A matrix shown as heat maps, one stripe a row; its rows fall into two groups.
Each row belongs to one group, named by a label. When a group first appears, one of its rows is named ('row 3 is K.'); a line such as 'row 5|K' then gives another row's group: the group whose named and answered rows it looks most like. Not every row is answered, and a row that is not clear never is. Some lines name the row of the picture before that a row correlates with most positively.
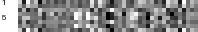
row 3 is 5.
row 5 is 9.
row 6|5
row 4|9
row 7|9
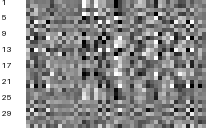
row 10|5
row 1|9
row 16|5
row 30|5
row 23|9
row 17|5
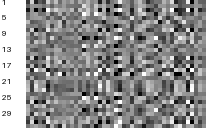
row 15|5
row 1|5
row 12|9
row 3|5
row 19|9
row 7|9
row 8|5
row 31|5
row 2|9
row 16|9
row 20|5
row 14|9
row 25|9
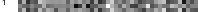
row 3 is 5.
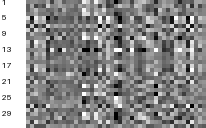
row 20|5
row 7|5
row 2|5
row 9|9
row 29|9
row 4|9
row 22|9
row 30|9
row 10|9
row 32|5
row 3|9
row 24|9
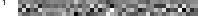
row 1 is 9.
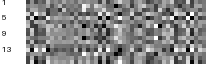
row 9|5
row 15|5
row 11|5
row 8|5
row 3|9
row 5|5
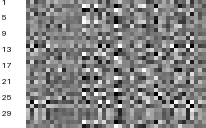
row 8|9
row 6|9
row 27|5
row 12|5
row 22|9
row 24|9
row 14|9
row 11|5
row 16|5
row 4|5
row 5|9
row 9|5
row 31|9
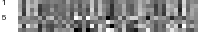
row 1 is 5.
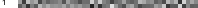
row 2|5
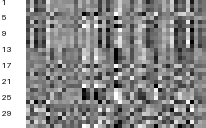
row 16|9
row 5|9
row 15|9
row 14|9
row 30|9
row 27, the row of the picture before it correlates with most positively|1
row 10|5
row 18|9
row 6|5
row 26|5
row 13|9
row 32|9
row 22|9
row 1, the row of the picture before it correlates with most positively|2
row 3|5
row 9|5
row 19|5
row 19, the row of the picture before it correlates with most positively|2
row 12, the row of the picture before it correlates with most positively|2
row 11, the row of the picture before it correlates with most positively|2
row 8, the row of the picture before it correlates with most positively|2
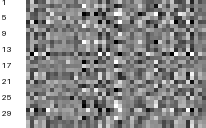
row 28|5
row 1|5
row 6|5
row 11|9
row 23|9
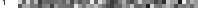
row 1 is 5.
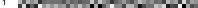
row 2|5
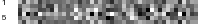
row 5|9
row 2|9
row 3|9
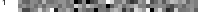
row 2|9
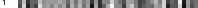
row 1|5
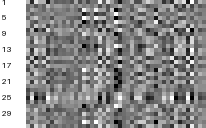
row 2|5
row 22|9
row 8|5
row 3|9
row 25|5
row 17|5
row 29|9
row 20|9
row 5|9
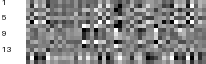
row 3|9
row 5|5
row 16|5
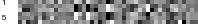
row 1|9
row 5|9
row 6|5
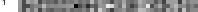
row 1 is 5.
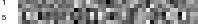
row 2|9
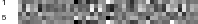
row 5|9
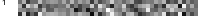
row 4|5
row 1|5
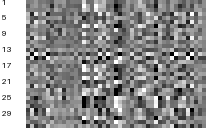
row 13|5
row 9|9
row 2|9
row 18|9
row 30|9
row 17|9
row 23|9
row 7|9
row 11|9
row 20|9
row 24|9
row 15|5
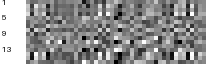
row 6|9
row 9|5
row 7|5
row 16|9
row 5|9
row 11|9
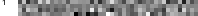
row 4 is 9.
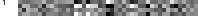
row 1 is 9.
